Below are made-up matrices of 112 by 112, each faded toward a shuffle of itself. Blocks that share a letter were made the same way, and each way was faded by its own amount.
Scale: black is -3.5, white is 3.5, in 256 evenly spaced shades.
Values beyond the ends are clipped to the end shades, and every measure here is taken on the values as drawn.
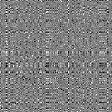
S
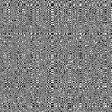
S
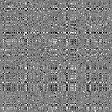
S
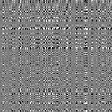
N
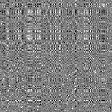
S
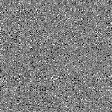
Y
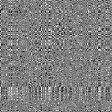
S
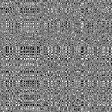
S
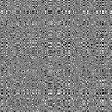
S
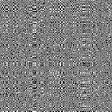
S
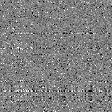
Y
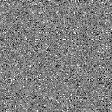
Y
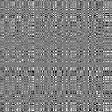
N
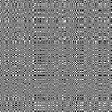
N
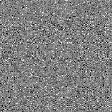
Y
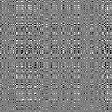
N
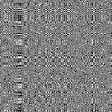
S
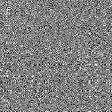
Y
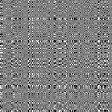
N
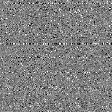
Y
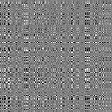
N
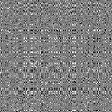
S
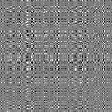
N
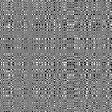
N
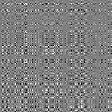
N
